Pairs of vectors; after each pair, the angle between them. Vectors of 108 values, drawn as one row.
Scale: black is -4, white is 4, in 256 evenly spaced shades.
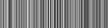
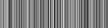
nearly parallel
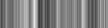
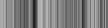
nearly opposite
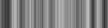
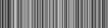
partly aligned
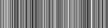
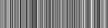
partly aligned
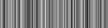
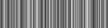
nearly opposite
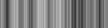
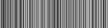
orthogonal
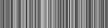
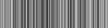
nearly opposite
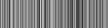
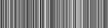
nearly opposite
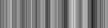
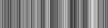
nearly opposite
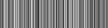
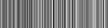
orthogonal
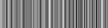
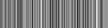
partly opposed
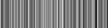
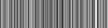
nearly opposite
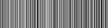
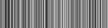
partly opposed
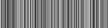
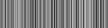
partly aligned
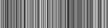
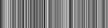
partly opposed
